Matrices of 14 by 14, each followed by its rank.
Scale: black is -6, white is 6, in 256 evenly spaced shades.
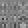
two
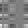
one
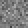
full rank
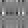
one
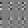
one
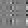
one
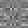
two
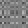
one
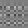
one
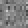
two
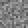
full rank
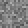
full rank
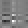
one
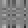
one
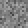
full rank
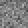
full rank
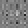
two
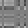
one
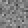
full rank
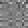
two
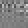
two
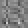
two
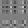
one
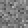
full rank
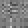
two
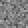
full rank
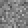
full rank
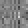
two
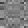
two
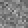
full rank
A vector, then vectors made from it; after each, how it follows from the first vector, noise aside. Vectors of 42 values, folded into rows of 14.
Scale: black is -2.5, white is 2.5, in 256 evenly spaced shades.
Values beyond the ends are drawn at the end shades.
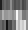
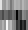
negated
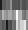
copied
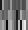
sign-scrambled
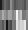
copied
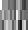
sign-scrambled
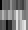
copied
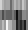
negated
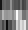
copied
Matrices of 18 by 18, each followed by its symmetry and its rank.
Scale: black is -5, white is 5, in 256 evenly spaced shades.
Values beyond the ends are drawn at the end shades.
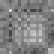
symmetric, rank three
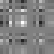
symmetric, rank one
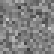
antisymmetric, full rank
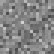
symmetric, full rank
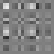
symmetric, rank one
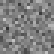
antisymmetric, full rank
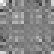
symmetric, rank three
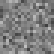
antisymmetric, full rank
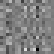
neither, rank three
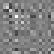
symmetric, rank three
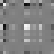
symmetric, rank one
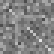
symmetric, full rank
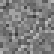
symmetric, full rank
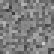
symmetric, full rank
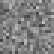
antisymmetric, full rank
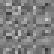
neither, rank three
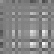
symmetric, rank one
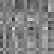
neither, rank three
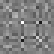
symmetric, rank three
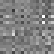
neither, rank three
